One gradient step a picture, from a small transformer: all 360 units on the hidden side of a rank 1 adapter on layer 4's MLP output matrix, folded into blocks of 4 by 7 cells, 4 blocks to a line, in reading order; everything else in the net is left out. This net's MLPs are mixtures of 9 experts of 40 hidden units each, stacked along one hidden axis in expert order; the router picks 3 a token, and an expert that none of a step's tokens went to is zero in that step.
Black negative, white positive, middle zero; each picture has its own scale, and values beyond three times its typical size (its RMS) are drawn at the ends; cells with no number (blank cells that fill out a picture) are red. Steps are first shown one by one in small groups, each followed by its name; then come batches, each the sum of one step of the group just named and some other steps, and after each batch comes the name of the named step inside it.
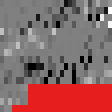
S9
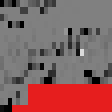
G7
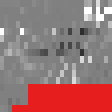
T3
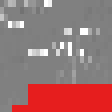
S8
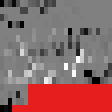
G7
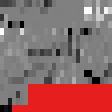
T3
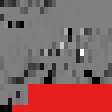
G7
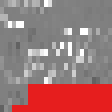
S8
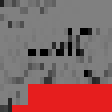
G7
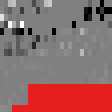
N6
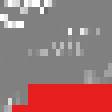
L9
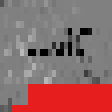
L9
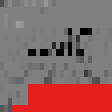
L9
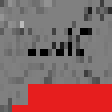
N6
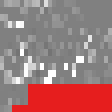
L9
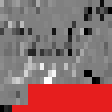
N6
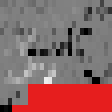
N6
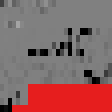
L9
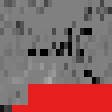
N6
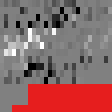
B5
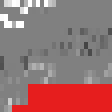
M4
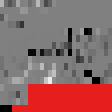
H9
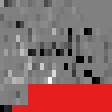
H9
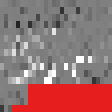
B5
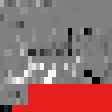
H9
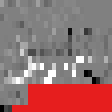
H9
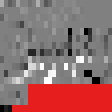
H9
